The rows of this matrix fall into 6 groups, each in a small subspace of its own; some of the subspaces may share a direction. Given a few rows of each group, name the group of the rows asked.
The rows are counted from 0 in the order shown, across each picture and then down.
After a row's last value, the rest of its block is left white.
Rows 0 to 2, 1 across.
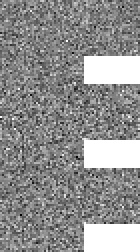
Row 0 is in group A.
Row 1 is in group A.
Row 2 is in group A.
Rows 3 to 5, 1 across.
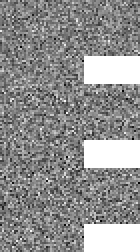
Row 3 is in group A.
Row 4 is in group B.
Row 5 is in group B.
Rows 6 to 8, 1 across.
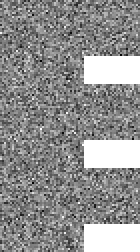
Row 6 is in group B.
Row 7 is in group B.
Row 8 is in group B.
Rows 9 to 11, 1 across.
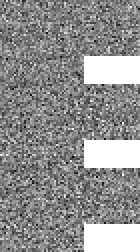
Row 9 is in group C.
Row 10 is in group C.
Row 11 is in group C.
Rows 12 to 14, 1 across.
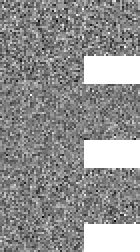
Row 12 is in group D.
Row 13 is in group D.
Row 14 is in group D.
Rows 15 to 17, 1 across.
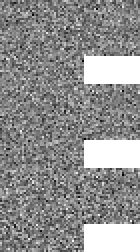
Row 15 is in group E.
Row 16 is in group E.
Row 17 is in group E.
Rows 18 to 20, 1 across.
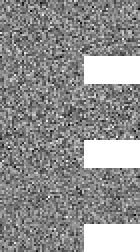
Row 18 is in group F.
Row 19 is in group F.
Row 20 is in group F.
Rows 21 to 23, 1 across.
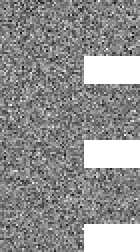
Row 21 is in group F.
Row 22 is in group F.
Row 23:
E
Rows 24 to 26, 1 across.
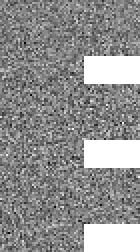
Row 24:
C
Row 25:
C
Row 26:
E
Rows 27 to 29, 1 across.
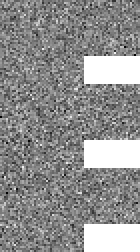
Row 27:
D
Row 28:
B
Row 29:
B
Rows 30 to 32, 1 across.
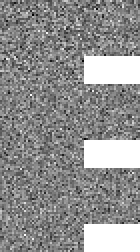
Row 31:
D
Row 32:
A
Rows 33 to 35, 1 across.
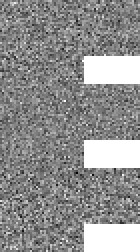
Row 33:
C
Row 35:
C
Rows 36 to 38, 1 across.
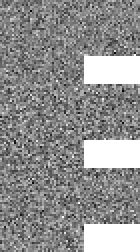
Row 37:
E
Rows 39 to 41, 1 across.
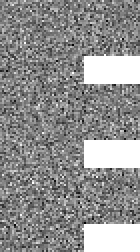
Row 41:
B
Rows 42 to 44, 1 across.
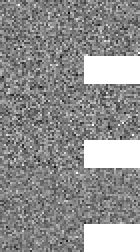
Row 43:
E
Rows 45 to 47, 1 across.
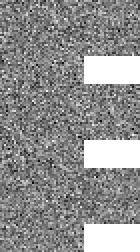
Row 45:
F
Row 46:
E
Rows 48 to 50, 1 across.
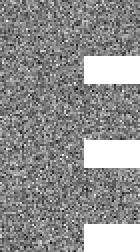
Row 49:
C
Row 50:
A
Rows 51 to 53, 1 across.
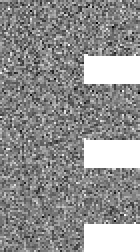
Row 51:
D
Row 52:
E
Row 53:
D
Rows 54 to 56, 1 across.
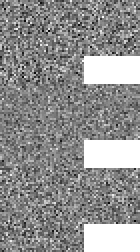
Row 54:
F
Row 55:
A
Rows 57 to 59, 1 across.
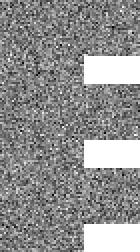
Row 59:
B
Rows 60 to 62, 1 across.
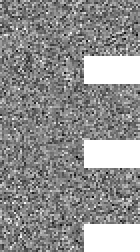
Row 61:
A
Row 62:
B
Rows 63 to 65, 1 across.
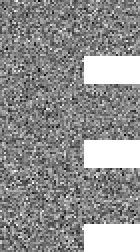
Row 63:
F
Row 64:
F
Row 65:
B
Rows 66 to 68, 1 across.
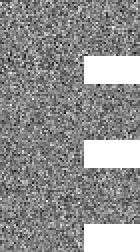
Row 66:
D
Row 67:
F
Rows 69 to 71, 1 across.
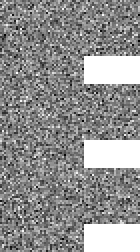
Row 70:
F
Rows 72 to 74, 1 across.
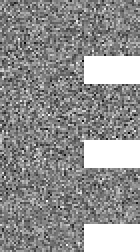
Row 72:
C
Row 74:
B
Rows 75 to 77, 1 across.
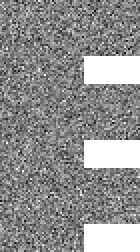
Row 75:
F
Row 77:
F
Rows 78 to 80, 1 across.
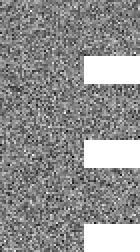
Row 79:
A
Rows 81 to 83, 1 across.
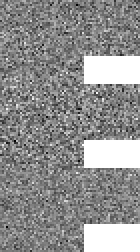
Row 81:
C
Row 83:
C
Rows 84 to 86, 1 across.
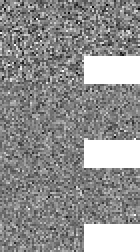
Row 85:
D
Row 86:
F
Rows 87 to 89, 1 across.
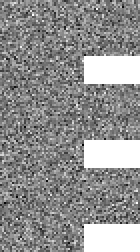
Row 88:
C
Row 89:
B
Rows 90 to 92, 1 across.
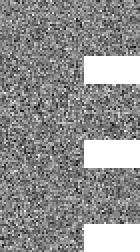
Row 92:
C
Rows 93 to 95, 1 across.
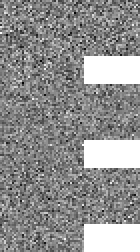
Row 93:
B
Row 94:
E
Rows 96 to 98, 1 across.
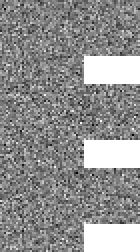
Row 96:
F
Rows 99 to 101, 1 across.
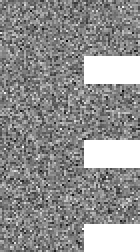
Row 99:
A
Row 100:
D
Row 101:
E
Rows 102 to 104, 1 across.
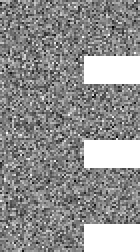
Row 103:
F
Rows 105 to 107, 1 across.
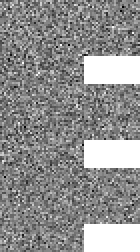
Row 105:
D
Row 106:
C
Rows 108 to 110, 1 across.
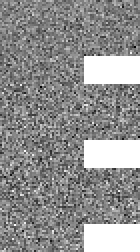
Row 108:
F
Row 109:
A
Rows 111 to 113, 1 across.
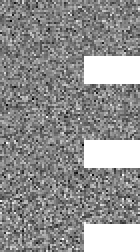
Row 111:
F
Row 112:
C
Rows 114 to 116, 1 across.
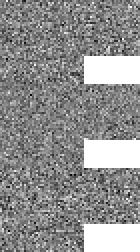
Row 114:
C
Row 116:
F
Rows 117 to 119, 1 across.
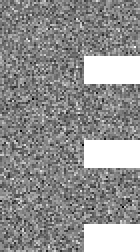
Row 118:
A
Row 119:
E
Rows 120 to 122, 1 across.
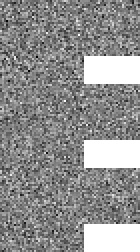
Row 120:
E
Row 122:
D
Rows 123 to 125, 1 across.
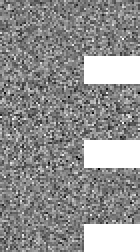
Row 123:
E
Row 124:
E
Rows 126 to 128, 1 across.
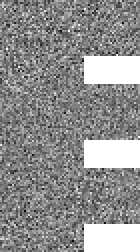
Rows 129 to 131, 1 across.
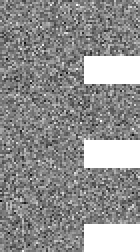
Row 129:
C
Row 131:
B
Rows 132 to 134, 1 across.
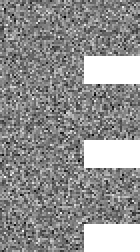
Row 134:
D
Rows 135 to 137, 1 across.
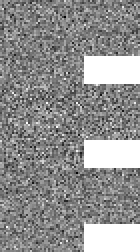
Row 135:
B
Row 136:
F
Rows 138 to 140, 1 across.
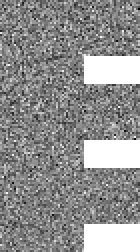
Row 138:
E
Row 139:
D
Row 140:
B
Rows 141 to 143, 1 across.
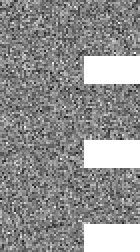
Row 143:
E
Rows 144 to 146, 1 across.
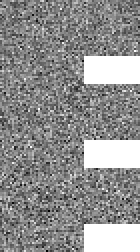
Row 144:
A
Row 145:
B
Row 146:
F
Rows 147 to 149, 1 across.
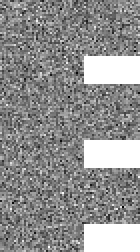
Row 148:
A
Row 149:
C
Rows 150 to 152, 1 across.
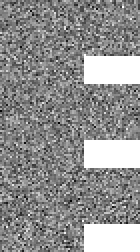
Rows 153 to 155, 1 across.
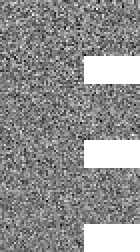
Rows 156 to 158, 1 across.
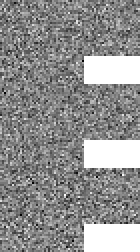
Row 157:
F
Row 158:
B
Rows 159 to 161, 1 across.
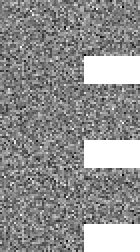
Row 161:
B
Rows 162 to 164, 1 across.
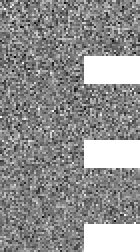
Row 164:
D
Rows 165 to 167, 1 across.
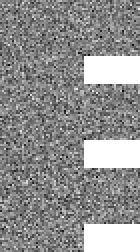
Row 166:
C
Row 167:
F
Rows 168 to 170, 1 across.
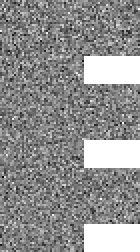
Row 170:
B
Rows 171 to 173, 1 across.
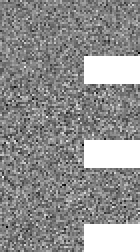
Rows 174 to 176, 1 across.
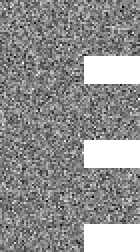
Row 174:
D
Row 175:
B
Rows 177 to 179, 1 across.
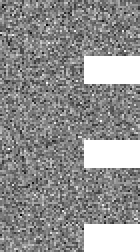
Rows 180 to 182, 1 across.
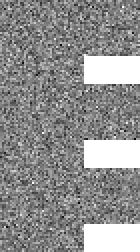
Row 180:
D
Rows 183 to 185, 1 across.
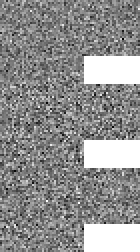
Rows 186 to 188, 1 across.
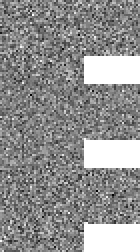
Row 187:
D
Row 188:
D
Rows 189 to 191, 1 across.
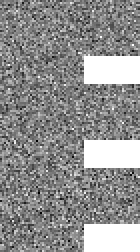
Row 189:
E
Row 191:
B
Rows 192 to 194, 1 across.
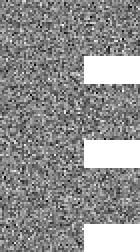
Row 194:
B
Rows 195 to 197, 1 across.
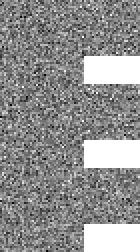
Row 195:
F
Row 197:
F
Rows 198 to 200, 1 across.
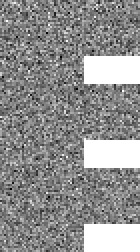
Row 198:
A
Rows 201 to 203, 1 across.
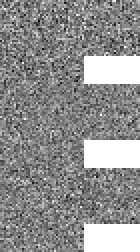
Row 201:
D
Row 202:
B
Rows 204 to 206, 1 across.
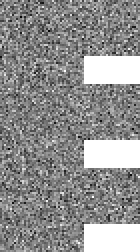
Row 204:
F
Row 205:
E
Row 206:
C
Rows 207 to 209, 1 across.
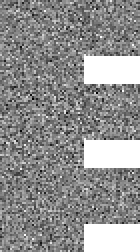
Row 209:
A
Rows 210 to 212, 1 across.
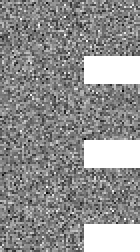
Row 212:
F
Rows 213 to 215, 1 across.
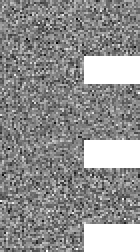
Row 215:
F
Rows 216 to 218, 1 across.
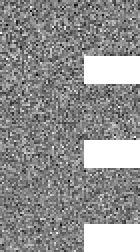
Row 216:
B
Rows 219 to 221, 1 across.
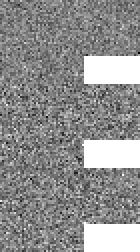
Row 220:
F
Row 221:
A
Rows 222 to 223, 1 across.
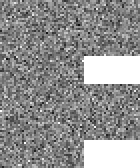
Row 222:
A
